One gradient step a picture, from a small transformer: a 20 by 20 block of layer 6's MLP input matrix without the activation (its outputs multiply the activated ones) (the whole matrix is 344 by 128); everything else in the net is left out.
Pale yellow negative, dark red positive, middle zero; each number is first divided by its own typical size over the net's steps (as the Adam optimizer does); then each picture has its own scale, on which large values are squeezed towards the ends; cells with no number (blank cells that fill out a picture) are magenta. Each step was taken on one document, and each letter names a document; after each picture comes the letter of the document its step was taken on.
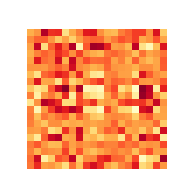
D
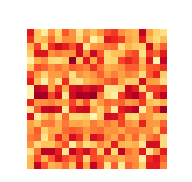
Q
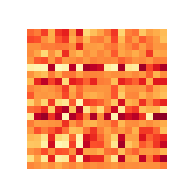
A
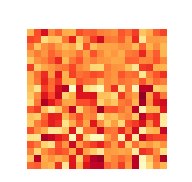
D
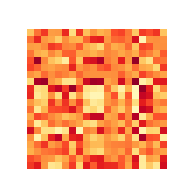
D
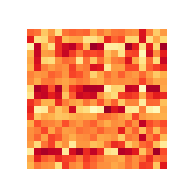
Q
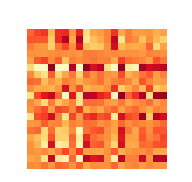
A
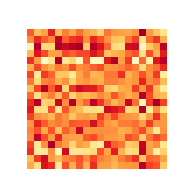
Q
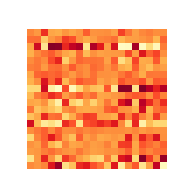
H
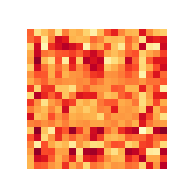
Q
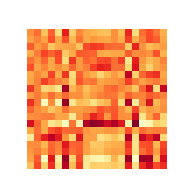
H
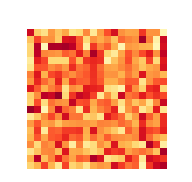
Q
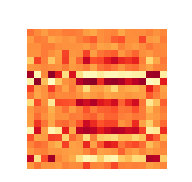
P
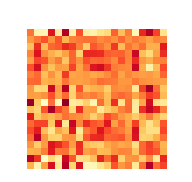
D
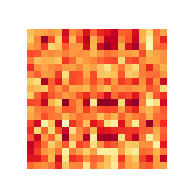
P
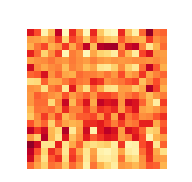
P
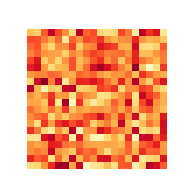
D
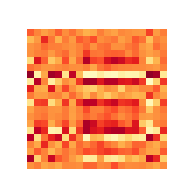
P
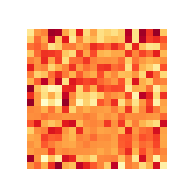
H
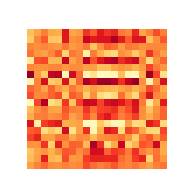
P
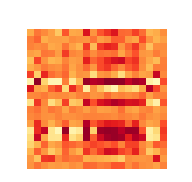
P
